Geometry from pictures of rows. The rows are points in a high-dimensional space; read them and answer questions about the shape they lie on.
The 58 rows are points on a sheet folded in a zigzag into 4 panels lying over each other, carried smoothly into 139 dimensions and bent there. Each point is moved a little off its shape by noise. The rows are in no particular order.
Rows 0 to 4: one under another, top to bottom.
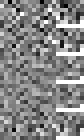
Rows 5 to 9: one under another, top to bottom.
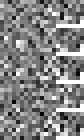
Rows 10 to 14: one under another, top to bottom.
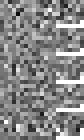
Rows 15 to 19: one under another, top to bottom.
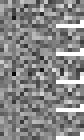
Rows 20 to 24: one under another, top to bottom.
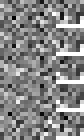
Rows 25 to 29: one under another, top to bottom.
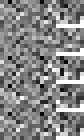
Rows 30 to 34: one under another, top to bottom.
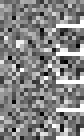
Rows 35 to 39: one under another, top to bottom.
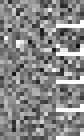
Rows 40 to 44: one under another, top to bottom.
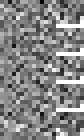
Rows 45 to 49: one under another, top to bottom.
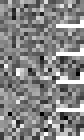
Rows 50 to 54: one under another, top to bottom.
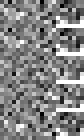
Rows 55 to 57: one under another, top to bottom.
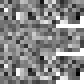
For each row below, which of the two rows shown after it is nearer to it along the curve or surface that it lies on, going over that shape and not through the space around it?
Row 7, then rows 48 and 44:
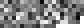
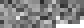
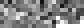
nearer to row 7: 48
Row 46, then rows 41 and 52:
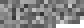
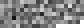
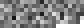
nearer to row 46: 41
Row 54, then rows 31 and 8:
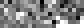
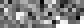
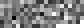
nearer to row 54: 31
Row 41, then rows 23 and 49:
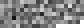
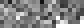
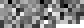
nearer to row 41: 23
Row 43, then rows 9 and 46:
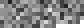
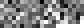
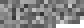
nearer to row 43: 9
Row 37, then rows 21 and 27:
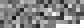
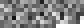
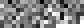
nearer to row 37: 27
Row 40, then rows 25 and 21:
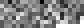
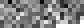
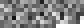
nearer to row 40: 25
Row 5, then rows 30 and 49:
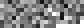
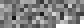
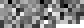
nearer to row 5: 49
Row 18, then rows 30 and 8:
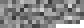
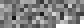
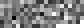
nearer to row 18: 30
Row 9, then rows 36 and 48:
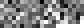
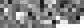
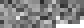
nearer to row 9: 48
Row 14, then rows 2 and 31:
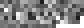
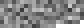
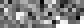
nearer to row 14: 31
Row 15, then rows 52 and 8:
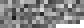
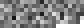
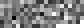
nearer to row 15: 52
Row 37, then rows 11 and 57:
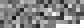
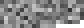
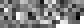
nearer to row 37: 11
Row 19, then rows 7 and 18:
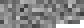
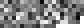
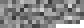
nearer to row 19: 18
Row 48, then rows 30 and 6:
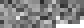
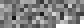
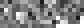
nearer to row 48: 6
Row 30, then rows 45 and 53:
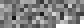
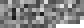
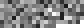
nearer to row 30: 45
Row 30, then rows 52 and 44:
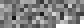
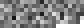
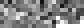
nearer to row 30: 52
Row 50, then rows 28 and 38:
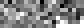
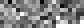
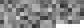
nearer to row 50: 28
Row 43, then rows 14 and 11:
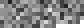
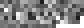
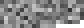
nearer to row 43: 11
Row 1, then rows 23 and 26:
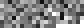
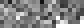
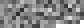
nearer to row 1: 26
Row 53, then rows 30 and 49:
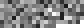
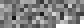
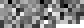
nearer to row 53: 49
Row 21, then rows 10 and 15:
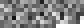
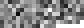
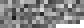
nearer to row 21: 15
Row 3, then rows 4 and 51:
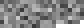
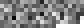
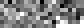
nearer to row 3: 51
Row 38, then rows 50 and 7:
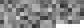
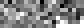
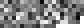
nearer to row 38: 50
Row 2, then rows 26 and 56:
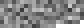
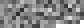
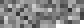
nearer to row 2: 56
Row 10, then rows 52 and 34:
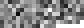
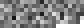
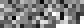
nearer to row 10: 34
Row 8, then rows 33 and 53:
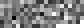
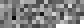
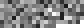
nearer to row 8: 53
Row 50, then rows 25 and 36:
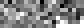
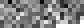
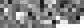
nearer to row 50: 36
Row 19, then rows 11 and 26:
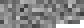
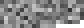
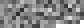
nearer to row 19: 11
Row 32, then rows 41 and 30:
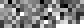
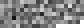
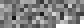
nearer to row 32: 30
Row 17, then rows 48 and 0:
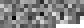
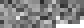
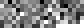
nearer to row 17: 0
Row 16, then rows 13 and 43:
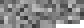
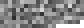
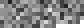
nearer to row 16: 13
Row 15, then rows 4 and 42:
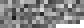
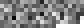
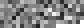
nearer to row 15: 4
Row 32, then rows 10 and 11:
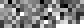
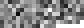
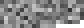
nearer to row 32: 10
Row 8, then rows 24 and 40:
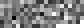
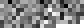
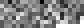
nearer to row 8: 24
